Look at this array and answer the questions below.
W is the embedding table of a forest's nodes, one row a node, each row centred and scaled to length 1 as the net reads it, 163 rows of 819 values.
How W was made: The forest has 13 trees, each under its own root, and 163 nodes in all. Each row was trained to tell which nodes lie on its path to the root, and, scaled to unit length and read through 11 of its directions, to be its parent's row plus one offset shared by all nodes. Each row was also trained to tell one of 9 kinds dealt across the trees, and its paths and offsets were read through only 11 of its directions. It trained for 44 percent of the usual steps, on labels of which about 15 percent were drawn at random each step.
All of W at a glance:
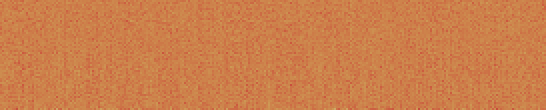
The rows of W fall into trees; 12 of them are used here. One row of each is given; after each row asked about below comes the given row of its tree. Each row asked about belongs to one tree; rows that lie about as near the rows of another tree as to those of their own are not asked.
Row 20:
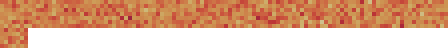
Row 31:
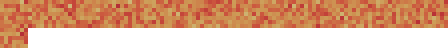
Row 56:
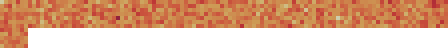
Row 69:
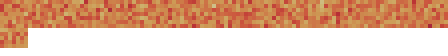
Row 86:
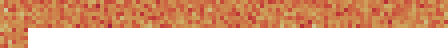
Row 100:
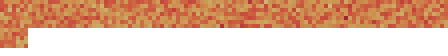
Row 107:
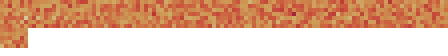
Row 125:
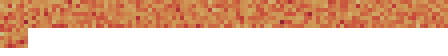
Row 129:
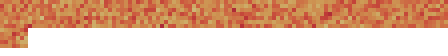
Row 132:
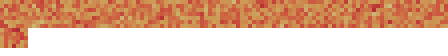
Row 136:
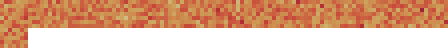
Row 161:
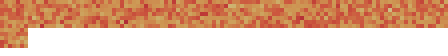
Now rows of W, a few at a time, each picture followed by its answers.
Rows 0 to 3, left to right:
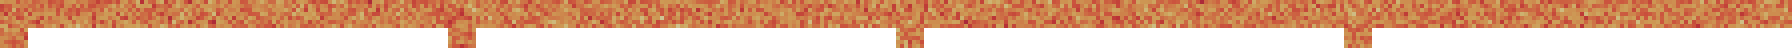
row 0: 161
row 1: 132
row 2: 107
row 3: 125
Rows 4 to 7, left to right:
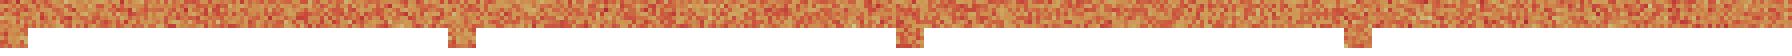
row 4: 136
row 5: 86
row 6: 161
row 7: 31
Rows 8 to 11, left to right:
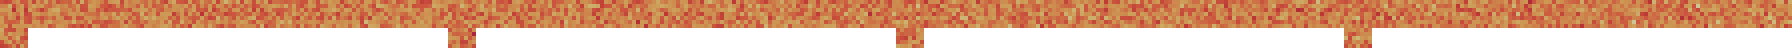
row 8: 136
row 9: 100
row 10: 31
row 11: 136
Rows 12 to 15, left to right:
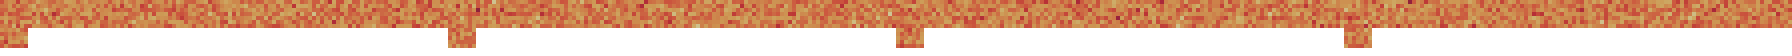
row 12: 100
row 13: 125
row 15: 56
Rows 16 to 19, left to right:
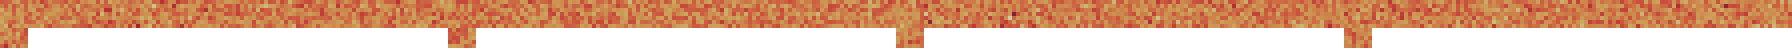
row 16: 86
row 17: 31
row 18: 86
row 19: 20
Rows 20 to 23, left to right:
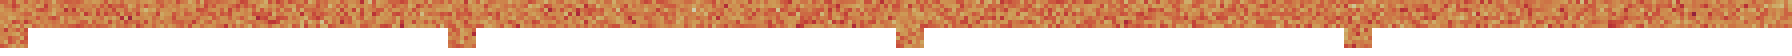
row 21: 56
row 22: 86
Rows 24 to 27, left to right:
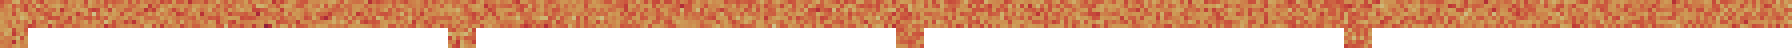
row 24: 86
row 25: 125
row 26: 132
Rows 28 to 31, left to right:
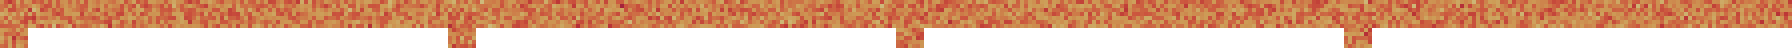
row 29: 56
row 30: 161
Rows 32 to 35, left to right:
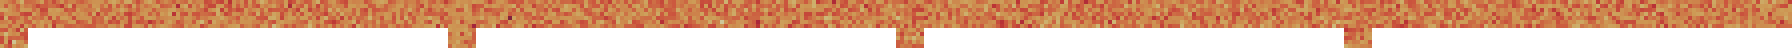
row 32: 31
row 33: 86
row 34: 136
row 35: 125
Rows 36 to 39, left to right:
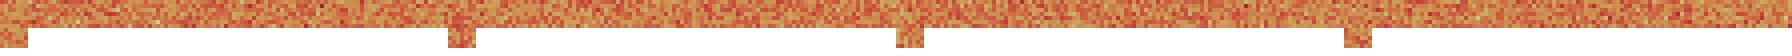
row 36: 20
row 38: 136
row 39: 20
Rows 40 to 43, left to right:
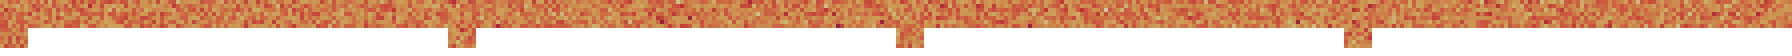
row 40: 31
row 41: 86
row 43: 69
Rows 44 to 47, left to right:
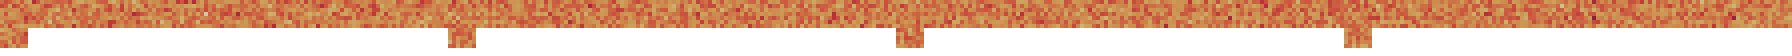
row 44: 69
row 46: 31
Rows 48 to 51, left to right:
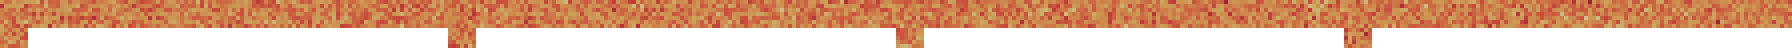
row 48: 129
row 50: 20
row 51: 31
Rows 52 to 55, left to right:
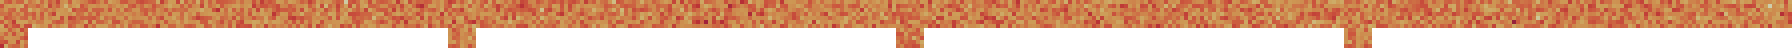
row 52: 129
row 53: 20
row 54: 161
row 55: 20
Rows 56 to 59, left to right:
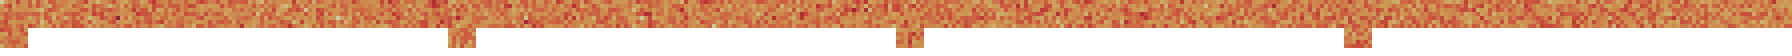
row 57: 132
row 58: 69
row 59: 136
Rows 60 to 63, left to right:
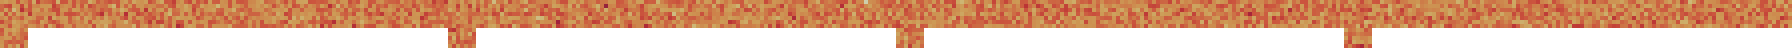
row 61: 125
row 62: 129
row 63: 100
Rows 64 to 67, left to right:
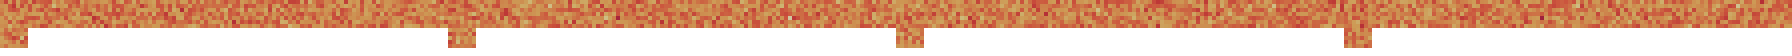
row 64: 20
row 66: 56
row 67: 31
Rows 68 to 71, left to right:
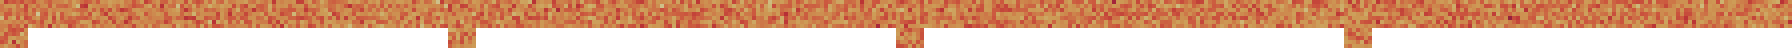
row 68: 136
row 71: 20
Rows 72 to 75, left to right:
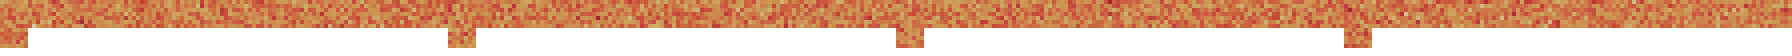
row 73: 69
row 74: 125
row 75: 161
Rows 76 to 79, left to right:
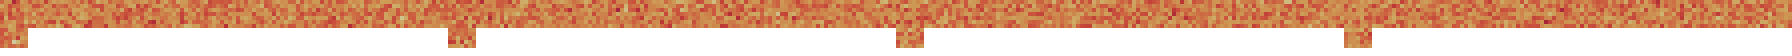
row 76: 31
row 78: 69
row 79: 69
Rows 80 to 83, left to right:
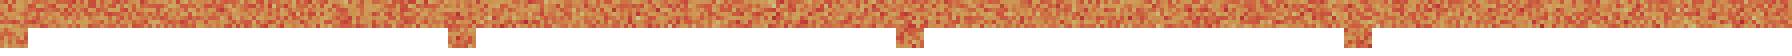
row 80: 20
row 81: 56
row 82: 129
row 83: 100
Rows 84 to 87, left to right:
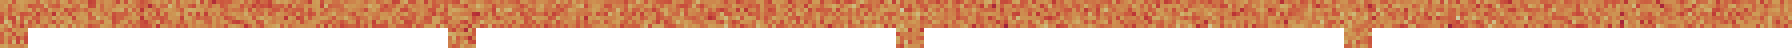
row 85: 125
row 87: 86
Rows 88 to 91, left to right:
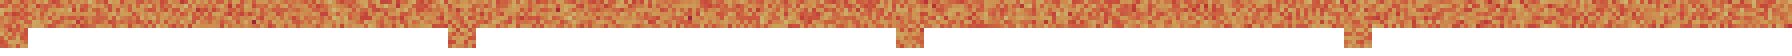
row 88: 129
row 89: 129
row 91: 69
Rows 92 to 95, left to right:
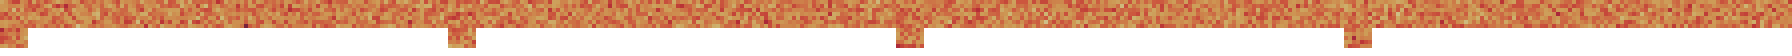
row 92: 31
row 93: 56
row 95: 125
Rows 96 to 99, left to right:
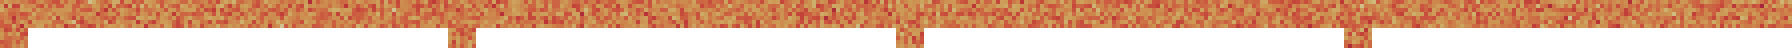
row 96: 132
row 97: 129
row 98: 125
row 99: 69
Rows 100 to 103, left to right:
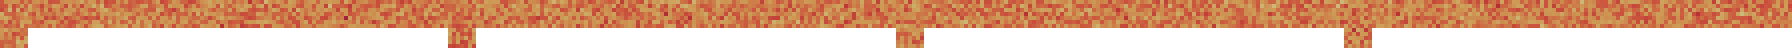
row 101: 100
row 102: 20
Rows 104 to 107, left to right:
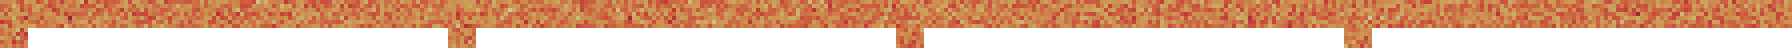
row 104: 69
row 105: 56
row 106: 132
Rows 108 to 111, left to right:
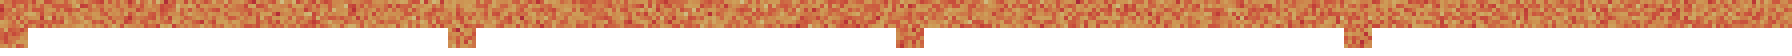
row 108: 161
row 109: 56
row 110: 132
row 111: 31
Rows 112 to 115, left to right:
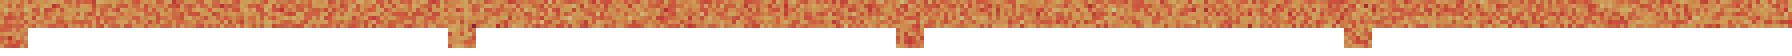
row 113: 86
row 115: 20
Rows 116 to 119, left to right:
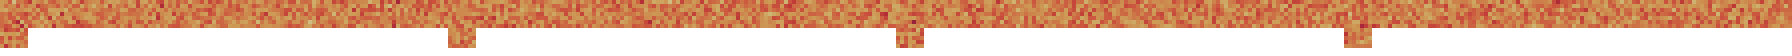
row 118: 125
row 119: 31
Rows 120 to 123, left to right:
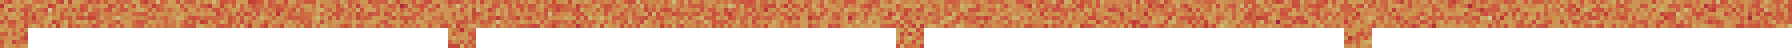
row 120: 69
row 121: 136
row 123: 132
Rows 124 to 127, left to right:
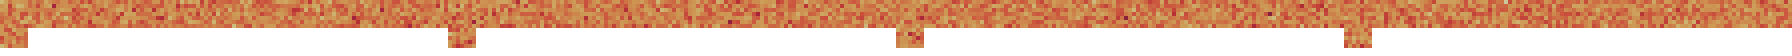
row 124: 56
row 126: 69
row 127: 136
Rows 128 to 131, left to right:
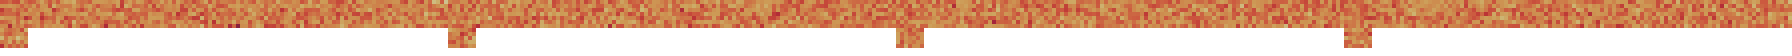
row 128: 136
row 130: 129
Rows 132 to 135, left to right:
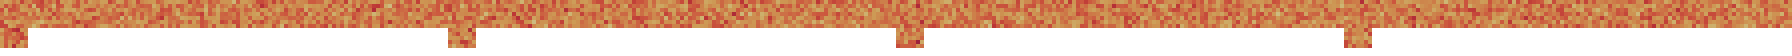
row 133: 136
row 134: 136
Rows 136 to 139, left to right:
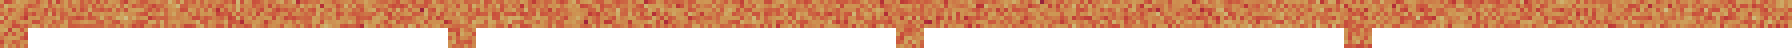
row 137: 125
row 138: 136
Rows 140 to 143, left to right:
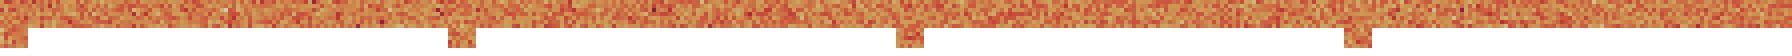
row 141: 20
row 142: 31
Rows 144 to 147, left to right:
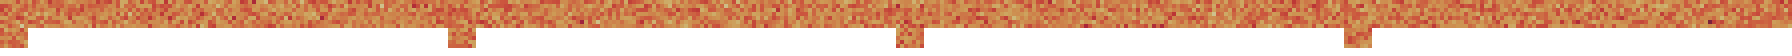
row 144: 161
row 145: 161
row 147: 132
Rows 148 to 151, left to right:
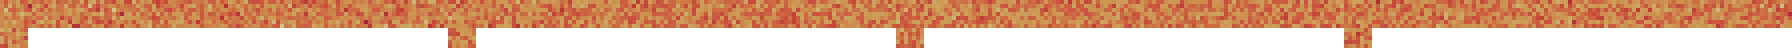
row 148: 86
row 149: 20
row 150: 100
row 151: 161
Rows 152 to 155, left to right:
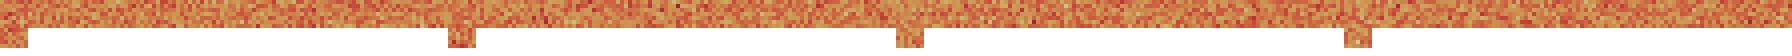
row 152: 129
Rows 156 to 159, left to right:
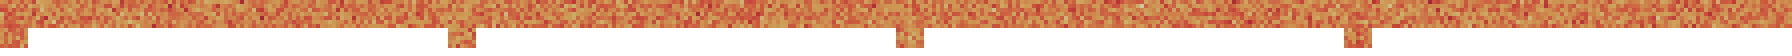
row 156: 100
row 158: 125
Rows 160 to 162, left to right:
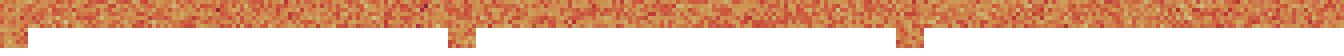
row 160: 69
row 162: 56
